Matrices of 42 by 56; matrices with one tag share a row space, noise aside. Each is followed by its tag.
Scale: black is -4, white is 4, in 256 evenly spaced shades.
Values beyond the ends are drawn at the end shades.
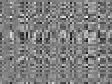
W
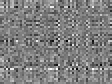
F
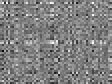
F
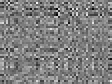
F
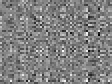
W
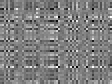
F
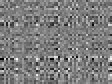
F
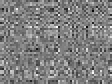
F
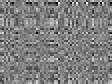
F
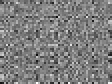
F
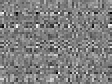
F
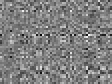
W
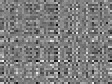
F
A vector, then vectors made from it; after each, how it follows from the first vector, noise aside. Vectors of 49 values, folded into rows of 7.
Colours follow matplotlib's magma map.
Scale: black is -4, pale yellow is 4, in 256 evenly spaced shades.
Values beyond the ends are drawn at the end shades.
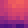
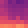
negated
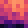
scaled up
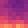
negated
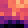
scaled up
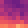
negated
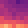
negated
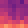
negated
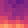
negated
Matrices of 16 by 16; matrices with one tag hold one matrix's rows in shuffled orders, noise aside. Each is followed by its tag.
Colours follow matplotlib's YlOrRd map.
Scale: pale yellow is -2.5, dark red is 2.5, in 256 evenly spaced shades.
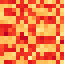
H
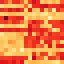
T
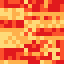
T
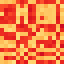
H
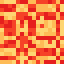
H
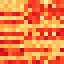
T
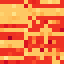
T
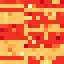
T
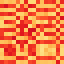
H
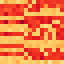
T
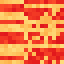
T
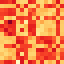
H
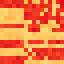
T
